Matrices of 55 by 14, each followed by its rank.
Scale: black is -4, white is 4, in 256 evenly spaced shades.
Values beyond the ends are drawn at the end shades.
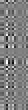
one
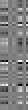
one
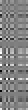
one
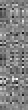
three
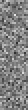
full rank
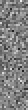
full rank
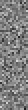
full rank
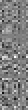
three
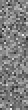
full rank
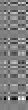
one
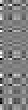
one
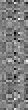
three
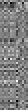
three
